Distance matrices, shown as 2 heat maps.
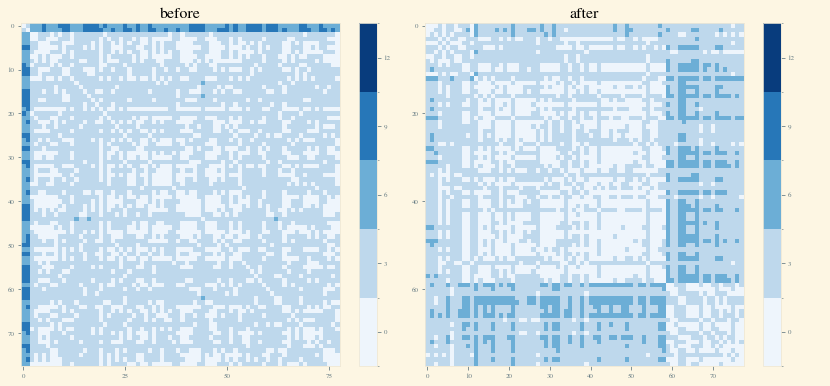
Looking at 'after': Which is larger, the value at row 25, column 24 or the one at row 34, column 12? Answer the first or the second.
the second
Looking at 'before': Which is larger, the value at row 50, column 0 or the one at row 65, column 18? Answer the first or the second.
the first
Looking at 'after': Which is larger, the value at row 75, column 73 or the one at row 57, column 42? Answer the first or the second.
the second
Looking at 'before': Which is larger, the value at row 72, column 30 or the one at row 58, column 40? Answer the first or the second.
the first
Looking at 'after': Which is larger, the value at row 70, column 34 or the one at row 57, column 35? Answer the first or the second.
the first
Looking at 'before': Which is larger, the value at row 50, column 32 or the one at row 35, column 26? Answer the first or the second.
the first
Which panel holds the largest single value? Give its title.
before
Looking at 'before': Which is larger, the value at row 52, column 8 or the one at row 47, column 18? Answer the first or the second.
the second
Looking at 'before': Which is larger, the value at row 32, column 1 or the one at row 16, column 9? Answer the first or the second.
the first
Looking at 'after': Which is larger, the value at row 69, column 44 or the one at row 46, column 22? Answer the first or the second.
the first
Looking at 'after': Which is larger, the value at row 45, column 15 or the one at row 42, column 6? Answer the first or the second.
the second
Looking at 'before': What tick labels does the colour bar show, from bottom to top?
0, 3, 6, 9, 12
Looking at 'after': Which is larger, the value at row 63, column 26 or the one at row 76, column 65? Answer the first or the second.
the first
